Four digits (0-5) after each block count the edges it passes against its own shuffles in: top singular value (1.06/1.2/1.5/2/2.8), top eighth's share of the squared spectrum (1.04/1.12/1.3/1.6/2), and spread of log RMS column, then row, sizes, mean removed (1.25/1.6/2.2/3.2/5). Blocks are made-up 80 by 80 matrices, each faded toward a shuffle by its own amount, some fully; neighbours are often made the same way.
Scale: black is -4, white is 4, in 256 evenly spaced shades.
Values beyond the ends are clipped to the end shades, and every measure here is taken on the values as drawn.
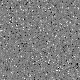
0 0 0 0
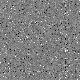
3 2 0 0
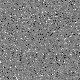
1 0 0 0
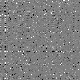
4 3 2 1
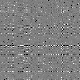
5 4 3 3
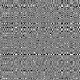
5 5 3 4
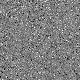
0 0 0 0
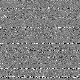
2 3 0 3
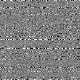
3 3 0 4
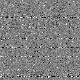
2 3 0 3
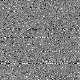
2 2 0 3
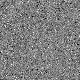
0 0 0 0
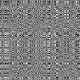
5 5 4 4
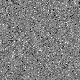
3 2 0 0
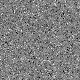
0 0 0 0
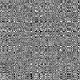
5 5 3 3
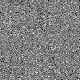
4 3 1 1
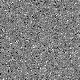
3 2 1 0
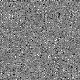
3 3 1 1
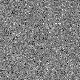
3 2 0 0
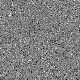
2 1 0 0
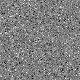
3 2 0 0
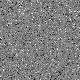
0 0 0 0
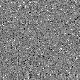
3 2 1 1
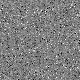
0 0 0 0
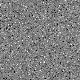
2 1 0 0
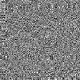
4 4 2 2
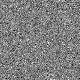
2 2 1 0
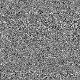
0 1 0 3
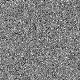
0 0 0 2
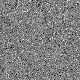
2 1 0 0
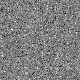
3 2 0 0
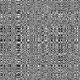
5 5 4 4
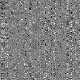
4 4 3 1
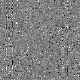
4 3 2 0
